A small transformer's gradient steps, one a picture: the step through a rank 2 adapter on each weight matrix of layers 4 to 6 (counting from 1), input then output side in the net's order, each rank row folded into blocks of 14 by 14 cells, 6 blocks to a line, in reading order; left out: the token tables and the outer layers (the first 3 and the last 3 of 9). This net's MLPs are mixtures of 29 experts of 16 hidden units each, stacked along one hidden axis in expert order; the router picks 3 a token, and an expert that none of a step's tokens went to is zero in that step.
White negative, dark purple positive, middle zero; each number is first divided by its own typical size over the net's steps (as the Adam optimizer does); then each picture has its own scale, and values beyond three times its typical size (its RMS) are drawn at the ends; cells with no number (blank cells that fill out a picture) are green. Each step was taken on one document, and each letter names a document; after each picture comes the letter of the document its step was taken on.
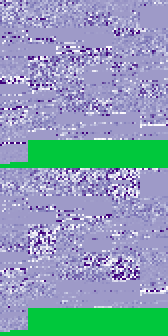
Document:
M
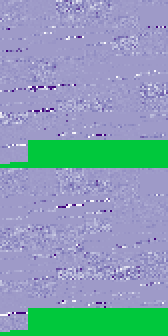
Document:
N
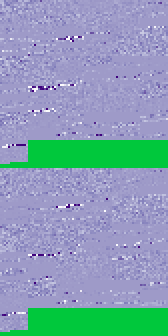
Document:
N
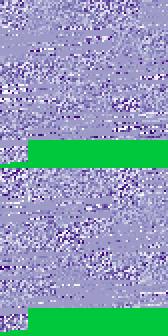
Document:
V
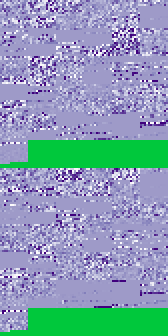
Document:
M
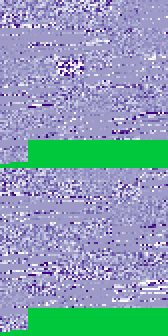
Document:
V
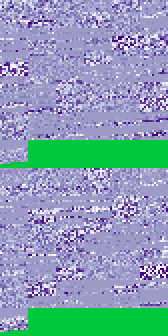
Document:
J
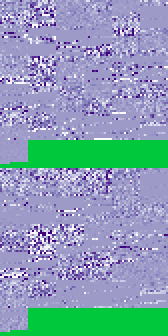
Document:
M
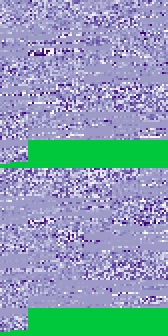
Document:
J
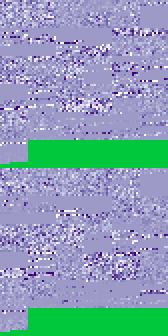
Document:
M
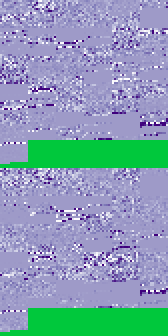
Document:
M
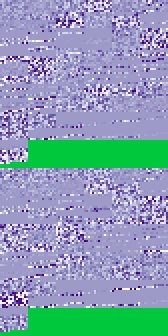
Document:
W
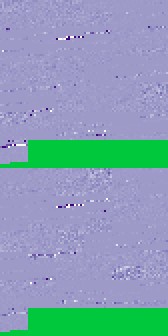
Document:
N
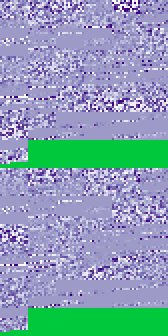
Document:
W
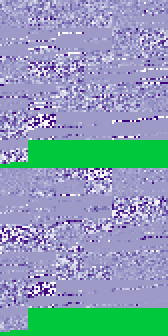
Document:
W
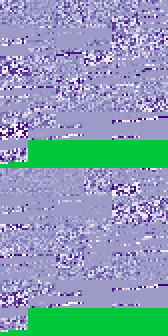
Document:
W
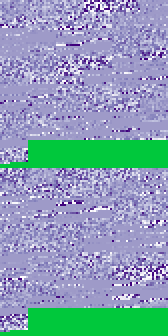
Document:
V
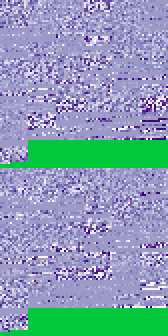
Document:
V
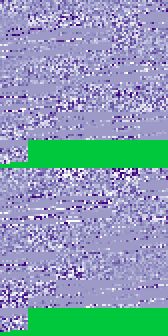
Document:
W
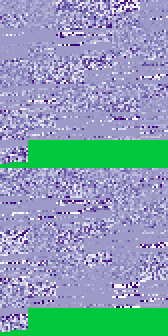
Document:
V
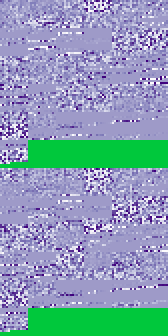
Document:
W
